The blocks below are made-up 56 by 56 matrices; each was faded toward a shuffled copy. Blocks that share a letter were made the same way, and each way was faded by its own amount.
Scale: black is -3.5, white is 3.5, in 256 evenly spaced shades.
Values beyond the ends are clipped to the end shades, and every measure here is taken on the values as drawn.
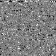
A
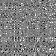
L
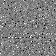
A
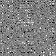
L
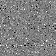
A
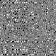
L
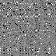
L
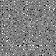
L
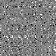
L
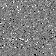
A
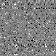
L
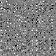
L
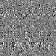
L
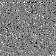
A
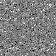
A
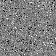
A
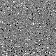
A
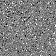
A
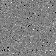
A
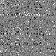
L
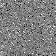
A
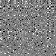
L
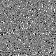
A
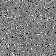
A
